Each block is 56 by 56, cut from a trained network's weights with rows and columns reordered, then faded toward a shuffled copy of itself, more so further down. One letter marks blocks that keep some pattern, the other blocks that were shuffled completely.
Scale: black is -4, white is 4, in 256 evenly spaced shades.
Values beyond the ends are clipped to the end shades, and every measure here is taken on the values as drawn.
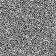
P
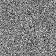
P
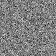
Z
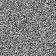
Z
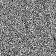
P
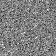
P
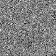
Z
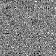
Z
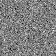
P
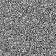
Z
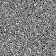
P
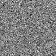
Z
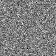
P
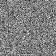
Z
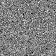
P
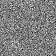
P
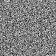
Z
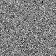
P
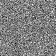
Z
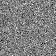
P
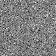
P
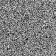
Z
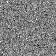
P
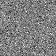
P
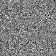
Z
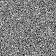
P
